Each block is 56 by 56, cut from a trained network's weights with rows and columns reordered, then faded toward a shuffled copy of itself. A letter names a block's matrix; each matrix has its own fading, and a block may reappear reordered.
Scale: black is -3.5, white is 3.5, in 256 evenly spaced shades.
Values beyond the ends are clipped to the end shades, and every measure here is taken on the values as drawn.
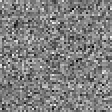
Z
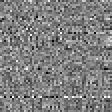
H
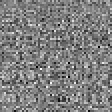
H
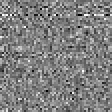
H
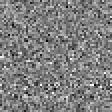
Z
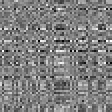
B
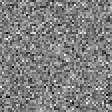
Z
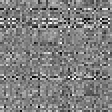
B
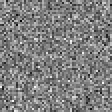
Z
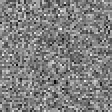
Z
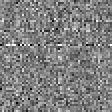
H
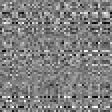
B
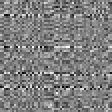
B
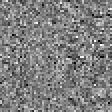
Z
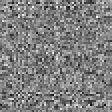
H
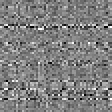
B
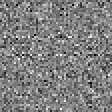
Z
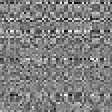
B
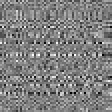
B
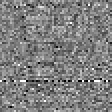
H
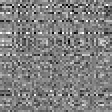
B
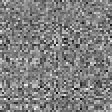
H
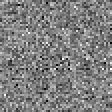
Z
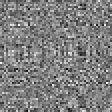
H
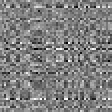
B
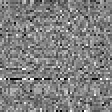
H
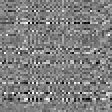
B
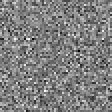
Z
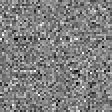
Z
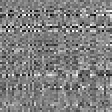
B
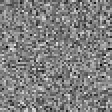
Z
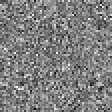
Z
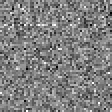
Z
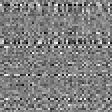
B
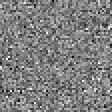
Z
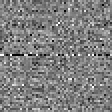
H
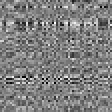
B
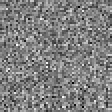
Z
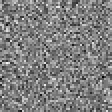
Z
